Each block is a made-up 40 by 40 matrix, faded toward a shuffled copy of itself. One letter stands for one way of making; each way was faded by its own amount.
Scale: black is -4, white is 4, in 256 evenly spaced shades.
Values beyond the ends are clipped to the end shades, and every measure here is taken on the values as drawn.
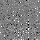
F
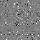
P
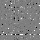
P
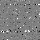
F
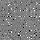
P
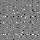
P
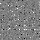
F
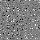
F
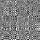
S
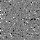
F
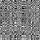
S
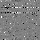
P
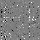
P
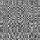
S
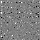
F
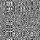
S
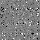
F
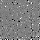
P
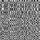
S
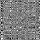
S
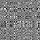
S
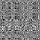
S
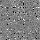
F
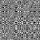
S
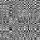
S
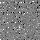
F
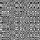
S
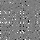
P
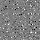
F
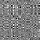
S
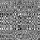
S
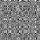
S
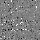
F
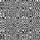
S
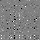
P
